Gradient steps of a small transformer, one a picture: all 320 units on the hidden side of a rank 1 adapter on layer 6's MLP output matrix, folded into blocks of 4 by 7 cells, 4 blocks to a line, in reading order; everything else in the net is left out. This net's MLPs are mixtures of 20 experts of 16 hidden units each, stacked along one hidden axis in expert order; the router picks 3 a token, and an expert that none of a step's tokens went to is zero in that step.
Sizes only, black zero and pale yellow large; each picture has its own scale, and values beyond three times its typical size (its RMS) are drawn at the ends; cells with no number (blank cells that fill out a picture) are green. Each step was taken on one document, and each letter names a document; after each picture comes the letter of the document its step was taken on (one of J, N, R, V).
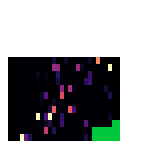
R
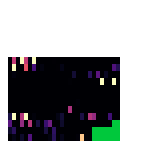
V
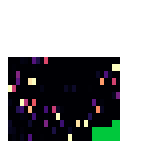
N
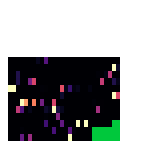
N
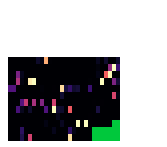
N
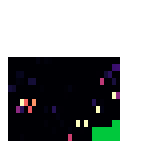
N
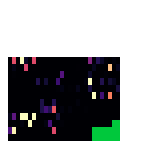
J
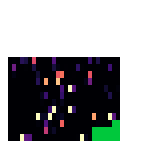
R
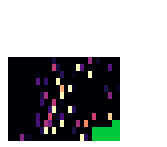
R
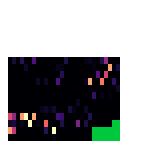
J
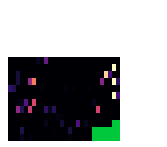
N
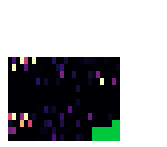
V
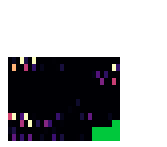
V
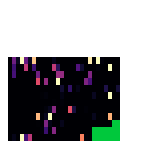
R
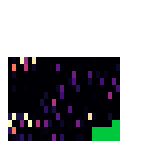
V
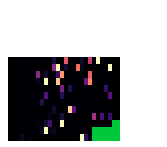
R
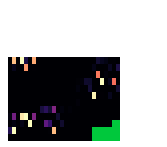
J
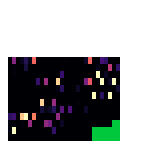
J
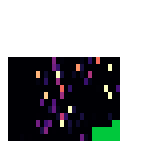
R
